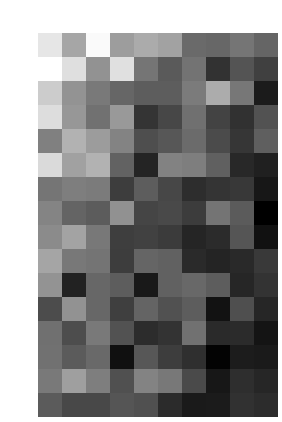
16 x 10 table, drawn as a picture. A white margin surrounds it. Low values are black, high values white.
Values rise toward the top left. There are no regular stripes. No row or column stands out. The bottom right is the calmest part. Neither half mirrors the other. The ninth with the highest average is the top left.
